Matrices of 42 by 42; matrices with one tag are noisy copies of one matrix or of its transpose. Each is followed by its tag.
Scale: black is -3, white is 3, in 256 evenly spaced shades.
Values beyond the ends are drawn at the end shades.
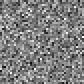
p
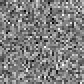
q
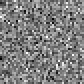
q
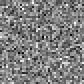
q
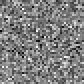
q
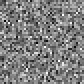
q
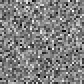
p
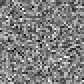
q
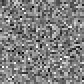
q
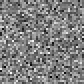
p
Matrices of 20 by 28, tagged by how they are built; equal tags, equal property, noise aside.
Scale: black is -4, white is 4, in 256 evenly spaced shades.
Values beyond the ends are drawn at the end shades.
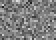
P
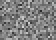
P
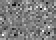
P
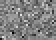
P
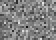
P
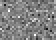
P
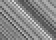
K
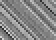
K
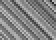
K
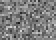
P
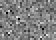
P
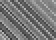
K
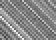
K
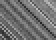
K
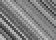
K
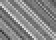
K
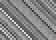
K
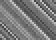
K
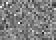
P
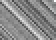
K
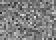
P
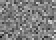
P
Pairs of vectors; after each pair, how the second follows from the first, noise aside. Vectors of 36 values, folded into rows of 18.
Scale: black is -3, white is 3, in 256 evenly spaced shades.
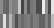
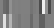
partly zeroed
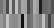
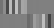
partly zeroed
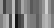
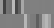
partly zeroed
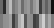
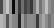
shuffled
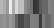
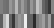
shuffled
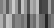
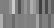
partly zeroed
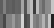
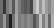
shuffled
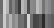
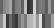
shuffled
